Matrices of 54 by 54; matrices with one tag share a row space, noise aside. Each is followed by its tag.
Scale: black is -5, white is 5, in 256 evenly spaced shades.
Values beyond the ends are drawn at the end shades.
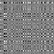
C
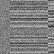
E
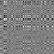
C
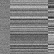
E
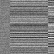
E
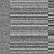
E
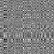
C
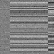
E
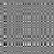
C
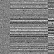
E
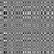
C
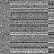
E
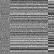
E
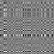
C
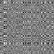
C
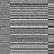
E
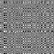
C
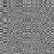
C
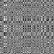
C
